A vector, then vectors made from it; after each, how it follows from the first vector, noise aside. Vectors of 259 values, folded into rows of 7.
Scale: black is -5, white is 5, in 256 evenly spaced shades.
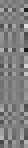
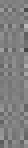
shrunk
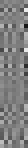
negated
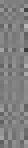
shrunk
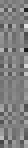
copied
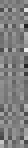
negated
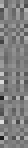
reversed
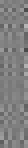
shrunk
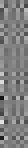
reversed
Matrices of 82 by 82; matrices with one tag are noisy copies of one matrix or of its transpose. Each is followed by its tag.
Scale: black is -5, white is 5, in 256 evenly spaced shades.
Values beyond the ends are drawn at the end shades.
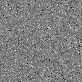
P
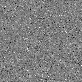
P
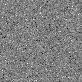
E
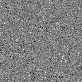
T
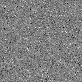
P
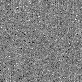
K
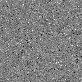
T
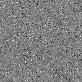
E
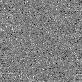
K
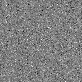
P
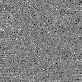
K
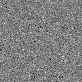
T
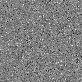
T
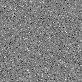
P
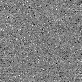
K
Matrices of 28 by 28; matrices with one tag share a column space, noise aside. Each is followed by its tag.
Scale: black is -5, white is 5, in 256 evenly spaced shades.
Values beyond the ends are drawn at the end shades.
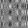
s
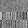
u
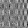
s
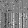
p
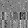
u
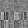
u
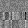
u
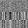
u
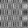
s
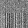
p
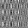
s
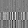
u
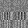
u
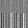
p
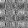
s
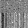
p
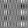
s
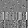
u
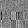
u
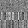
u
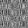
s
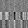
u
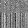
p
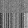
p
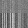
p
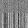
p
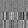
u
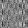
s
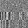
u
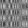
s
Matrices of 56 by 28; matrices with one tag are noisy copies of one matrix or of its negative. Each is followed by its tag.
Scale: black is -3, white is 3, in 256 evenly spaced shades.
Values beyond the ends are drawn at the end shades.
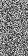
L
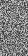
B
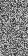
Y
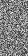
B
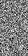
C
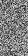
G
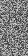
Y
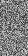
B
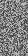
C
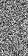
C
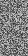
Y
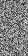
C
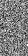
C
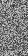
G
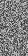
C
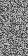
Y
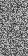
Y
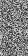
L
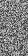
C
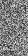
G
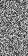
C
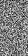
C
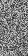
G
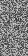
Y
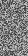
G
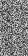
L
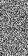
B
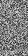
G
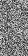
L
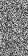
L
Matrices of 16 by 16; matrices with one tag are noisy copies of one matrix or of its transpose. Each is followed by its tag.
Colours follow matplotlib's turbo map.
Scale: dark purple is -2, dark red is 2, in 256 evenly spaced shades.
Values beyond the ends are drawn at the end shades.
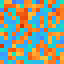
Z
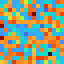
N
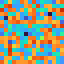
N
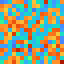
Z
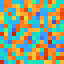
Z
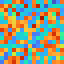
Z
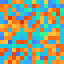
Z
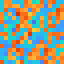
Z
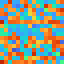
N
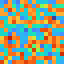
N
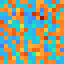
N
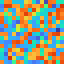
Z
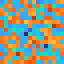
N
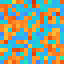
Z
